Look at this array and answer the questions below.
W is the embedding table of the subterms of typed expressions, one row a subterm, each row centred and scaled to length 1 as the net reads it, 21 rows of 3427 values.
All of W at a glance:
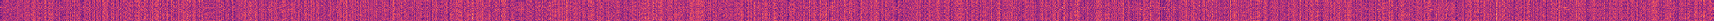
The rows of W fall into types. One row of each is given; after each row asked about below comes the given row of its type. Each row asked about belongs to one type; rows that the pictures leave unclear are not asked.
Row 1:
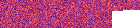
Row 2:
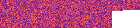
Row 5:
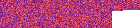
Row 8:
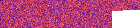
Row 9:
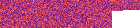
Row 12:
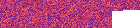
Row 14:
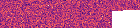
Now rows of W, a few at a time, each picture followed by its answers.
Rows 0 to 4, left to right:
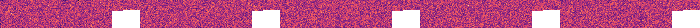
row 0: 1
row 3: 8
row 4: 9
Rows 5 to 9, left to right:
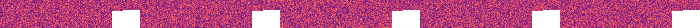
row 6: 2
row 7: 12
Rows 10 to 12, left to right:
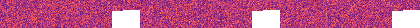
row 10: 2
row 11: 9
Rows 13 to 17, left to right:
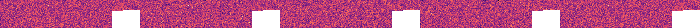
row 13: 8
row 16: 1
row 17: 8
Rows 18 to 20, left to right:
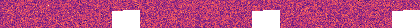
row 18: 5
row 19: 2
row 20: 12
